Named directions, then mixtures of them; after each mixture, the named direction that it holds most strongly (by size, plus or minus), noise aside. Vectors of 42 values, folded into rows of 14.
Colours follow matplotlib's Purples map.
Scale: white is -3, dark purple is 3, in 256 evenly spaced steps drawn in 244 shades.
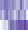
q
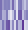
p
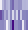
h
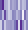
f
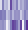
h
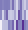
q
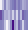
h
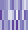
p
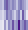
q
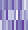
p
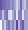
p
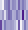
f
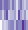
q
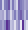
p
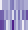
h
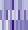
h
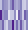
h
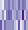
f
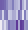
q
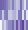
q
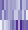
q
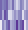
p
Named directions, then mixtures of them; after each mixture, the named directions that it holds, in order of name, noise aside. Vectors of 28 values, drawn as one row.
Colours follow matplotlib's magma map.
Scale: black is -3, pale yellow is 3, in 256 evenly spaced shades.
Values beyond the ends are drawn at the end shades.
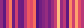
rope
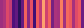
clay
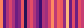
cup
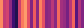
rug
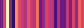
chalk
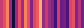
chalk, cup, rug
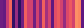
clay, rope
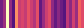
chalk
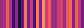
clay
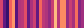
chalk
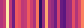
chalk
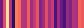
chalk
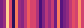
chalk, rope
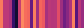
rug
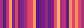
rope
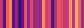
clay, rope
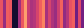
clay, rug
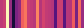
chalk, clay, rug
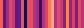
cup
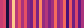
chalk, clay, cup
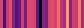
cup, rope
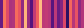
cup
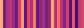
clay, cup, rug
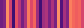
chalk, rope
